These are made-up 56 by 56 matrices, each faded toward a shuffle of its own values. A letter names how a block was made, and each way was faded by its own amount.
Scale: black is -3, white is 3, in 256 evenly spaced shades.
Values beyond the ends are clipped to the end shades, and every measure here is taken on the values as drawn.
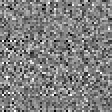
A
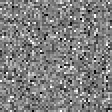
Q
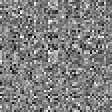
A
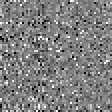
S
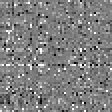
S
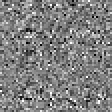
A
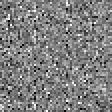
Q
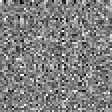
A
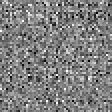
A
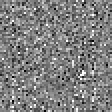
Q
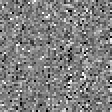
Q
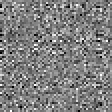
A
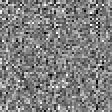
A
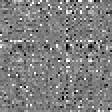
S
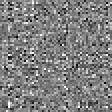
A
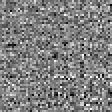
A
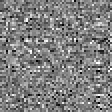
A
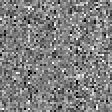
Q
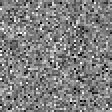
Q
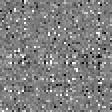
S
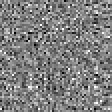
A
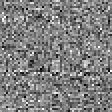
A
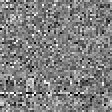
A
